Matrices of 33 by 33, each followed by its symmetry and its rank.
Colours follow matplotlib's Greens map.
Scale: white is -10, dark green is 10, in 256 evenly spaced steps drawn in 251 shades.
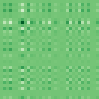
symmetric, rank one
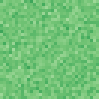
symmetric, full rank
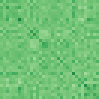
symmetric, rank five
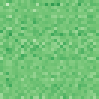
neither, rank five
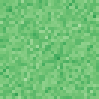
symmetric, full rank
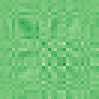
symmetric, rank three
